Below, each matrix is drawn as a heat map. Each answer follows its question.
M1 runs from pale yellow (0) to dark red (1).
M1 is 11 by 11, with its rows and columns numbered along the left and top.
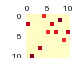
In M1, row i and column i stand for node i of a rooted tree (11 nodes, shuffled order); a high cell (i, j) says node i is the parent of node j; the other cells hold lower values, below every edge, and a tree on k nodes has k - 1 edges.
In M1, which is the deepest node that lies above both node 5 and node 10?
4
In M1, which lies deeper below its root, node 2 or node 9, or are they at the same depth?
node 9
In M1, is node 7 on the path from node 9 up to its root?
no
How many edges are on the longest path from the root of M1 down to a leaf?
6
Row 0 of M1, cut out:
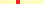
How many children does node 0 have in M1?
1
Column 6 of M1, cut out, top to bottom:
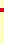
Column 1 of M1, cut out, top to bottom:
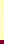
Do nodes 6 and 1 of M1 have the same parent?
no
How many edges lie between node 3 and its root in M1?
6
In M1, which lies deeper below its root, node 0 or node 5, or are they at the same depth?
node 5
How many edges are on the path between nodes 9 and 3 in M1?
8
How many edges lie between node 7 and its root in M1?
3
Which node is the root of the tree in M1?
2
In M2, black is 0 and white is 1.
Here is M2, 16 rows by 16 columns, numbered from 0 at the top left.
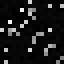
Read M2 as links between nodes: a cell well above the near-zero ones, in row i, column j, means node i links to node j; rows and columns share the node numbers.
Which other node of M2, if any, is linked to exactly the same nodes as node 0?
node 3
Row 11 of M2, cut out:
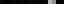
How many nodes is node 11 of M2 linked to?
2
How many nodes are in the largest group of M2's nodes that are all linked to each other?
2
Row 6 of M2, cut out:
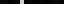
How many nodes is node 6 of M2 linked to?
1
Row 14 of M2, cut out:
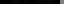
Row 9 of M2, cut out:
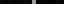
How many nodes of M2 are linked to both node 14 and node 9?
0
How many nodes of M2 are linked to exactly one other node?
8
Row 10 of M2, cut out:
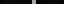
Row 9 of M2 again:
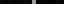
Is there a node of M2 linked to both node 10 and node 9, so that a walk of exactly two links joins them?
yes
